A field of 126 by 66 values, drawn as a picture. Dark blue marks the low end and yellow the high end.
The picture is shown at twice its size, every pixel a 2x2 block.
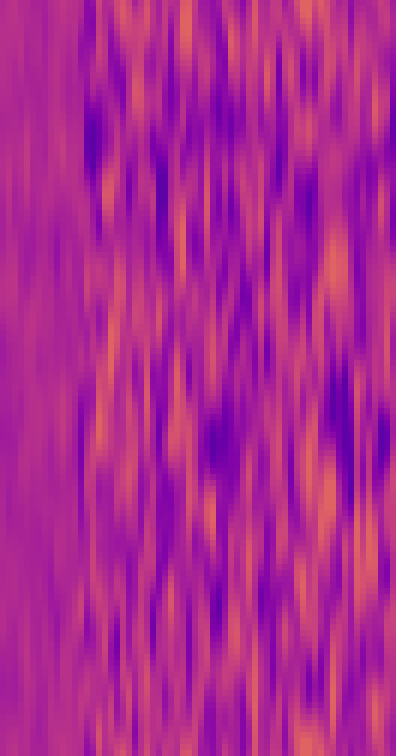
A vertical seam about 20% of the way across splits the table, and the left part is calmer. The histogram is bell-shaped. No overall slope runs across the table. Streaks run downward.
